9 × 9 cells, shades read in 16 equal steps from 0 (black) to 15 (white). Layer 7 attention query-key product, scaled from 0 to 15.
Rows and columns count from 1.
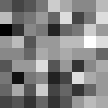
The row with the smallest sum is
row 3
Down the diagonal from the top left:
6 6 8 9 9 9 13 6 10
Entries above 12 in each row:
0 2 0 2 0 1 1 0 0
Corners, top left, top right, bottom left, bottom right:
6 11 4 10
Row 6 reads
5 9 9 13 5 9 3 8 10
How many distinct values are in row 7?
8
